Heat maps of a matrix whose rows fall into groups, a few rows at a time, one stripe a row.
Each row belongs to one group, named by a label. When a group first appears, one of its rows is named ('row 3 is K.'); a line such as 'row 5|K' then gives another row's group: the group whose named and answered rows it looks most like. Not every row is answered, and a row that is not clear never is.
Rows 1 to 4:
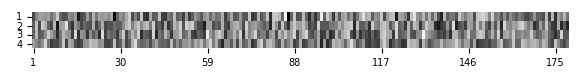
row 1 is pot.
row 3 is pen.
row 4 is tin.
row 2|pen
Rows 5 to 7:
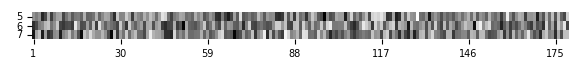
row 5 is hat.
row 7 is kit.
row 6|pot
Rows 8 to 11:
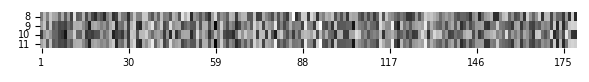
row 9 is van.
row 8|pen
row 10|pen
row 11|van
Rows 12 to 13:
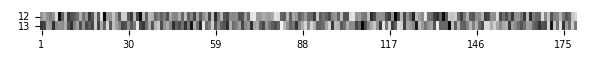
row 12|van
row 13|pot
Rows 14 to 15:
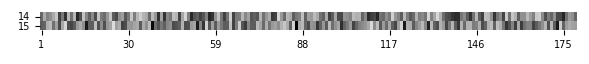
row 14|pen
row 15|pot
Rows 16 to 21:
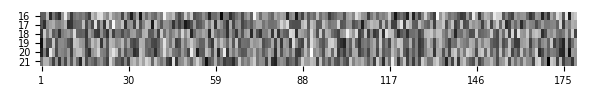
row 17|pot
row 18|pen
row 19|kit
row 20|kit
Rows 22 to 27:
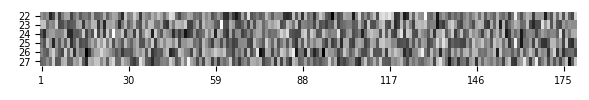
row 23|van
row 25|hat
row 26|tin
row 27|kit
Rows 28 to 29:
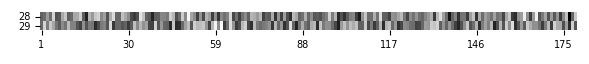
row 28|kit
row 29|pen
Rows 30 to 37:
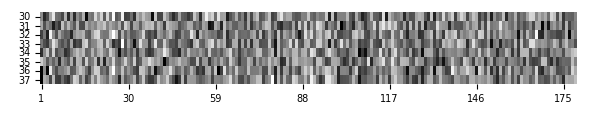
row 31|hat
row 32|kit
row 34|kit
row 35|van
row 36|kit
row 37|kit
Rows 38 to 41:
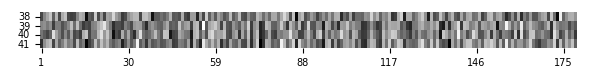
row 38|pot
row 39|tin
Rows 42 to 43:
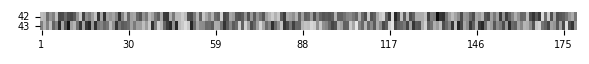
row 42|van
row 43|pen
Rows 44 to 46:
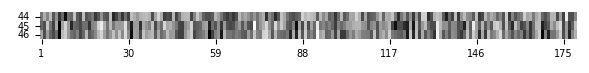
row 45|hat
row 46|hat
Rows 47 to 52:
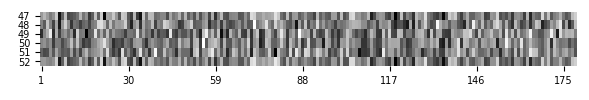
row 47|van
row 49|pot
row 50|tin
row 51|tin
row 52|van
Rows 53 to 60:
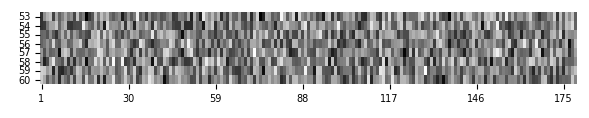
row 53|pot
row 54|pot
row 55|hat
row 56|kit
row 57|hat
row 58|tin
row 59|van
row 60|van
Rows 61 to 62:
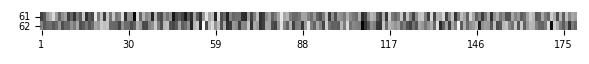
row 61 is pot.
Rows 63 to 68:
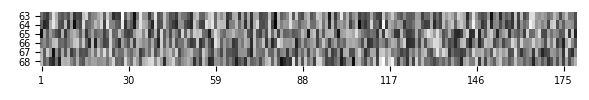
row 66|pen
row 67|hat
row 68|hat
